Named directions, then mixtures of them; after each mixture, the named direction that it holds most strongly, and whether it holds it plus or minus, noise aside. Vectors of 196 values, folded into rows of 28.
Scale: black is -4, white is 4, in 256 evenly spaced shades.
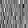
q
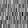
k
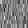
q, minus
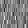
q, minus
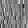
q, plus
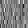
q, plus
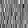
q, plus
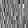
q, minus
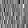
q, minus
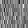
q, minus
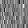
q, minus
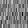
k, plus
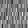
k, minus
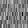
k, plus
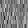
q, plus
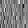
q, plus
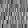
k, minus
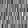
k, minus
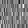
q, minus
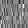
q, minus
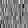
q, plus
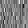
q, plus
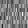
k, minus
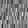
k, minus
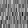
k, plus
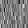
q, minus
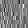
q, minus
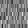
k, minus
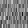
k, plus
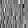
q, plus
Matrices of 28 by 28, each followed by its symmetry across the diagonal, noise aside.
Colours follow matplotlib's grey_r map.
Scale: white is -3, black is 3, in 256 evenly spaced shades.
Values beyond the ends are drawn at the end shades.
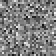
antisymmetric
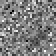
symmetric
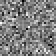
antisymmetric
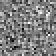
antisymmetric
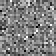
antisymmetric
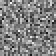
neither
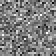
neither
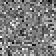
neither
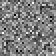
symmetric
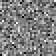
antisymmetric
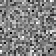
symmetric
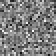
neither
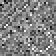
symmetric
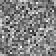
symmetric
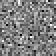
neither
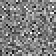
antisymmetric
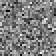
neither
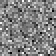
symmetric
